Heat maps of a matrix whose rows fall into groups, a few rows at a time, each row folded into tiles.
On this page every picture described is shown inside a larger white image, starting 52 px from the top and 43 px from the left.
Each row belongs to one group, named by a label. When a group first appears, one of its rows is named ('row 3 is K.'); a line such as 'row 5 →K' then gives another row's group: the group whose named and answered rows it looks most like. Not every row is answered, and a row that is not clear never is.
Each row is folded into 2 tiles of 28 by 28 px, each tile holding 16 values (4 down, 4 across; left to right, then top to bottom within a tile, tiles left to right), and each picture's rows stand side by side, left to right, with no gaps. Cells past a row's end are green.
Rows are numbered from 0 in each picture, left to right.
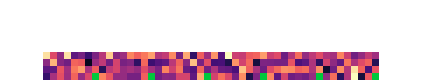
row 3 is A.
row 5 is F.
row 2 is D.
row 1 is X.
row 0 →F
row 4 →X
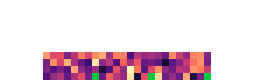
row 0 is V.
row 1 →F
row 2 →A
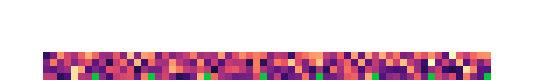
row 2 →X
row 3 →X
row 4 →V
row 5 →D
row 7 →A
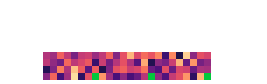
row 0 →F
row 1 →X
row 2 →D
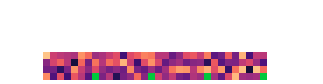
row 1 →V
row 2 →X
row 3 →D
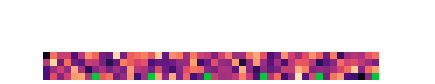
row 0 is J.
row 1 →A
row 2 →A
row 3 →J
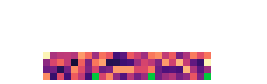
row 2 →V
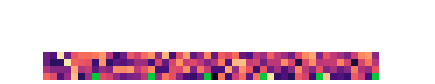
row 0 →A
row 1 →X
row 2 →X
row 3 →F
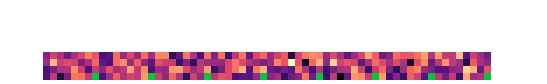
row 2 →X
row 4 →V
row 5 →V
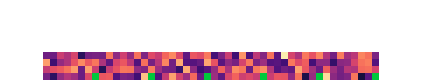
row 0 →D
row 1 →X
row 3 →D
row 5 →A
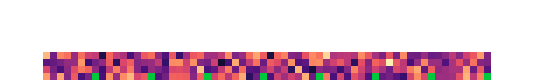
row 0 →A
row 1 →J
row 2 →D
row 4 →J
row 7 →D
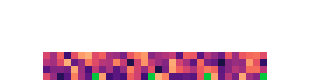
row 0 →V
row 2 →X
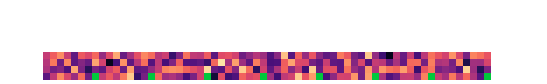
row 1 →J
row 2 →X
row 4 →D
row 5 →D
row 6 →D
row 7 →J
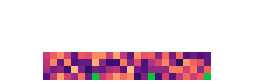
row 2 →F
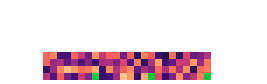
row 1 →D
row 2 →D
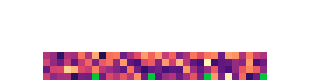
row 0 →X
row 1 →J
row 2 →V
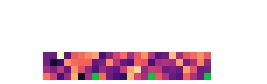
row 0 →A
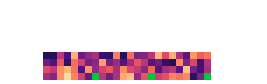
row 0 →D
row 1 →D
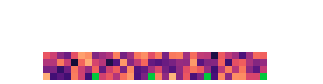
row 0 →V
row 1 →J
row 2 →A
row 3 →J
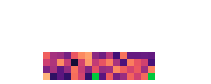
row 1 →F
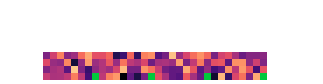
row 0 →J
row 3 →F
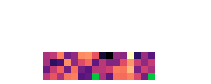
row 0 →J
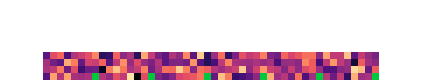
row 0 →J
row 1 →D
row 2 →D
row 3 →X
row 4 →A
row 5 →F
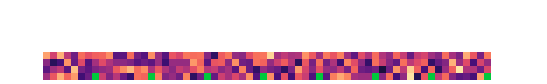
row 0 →J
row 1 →X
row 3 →J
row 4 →V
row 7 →X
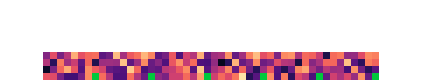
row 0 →X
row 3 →J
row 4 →A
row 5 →J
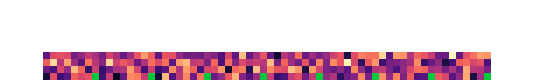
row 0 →F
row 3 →D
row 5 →V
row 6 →A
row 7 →A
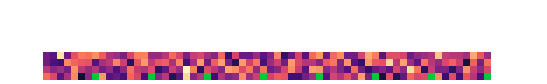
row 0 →A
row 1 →V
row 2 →F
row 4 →X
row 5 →J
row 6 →F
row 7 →V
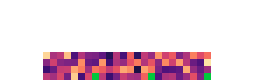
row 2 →V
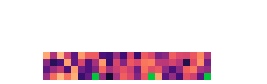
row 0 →J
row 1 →D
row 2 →A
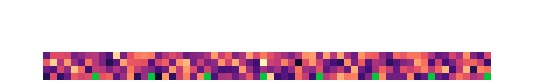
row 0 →F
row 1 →A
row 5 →J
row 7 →D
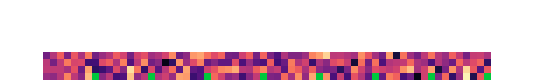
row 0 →D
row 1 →F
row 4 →D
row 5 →V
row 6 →X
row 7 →F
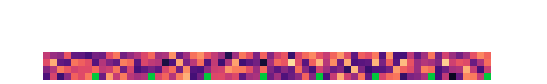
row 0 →F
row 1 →J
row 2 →J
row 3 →X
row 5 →J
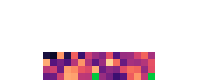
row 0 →D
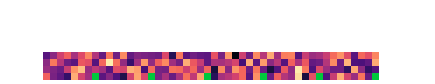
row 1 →F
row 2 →F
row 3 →D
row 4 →F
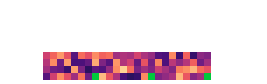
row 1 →X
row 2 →D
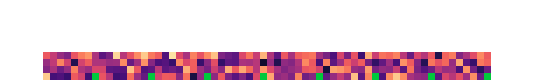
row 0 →V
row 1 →A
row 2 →A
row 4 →A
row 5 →D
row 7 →J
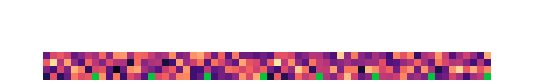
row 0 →F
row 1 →A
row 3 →F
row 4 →F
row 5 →D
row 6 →D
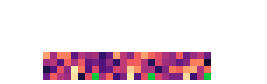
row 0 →F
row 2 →F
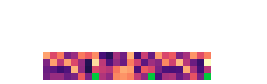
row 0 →V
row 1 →D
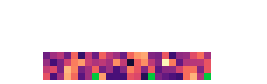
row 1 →V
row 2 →V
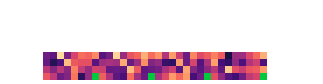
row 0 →A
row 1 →A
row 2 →J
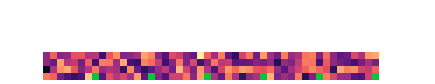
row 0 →X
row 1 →J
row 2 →D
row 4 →A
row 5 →X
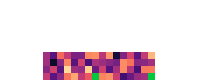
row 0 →D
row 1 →X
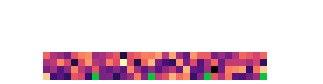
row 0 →V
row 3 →X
